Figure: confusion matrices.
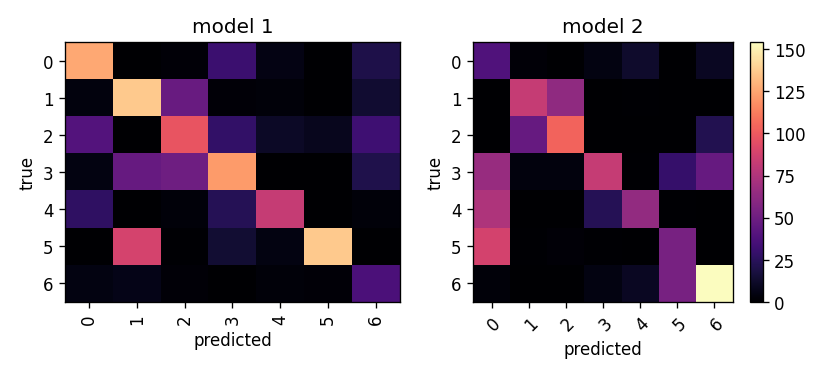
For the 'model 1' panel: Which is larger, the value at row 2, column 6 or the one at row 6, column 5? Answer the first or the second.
the first
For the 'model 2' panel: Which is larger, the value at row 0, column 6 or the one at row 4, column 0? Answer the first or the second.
the second
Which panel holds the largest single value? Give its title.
model 2
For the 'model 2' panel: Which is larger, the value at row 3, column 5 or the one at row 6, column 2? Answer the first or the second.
the first
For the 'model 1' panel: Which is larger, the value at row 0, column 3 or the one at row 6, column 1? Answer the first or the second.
the first
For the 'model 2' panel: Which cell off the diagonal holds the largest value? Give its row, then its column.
5, 0
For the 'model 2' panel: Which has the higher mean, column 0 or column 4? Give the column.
0
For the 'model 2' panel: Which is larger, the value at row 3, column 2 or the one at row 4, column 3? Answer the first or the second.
the second
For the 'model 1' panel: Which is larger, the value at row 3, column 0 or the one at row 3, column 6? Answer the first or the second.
the second
